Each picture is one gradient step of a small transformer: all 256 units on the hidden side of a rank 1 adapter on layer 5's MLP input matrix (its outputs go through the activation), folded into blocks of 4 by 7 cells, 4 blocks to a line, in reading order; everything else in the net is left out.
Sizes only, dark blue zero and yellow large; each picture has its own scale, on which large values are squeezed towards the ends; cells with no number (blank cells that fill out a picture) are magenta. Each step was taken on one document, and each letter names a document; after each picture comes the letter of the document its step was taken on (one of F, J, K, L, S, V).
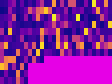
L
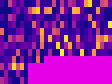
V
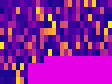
L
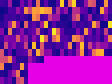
L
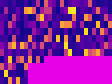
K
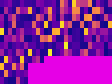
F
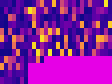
V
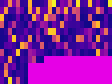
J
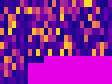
F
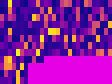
L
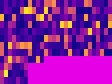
K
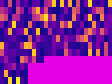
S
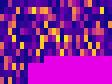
F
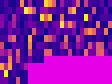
K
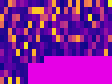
J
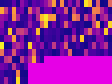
S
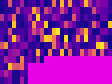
F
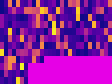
L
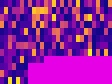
S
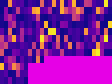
V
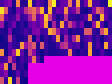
J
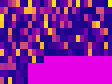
J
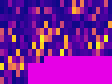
V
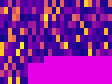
S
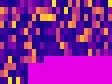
S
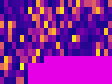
L
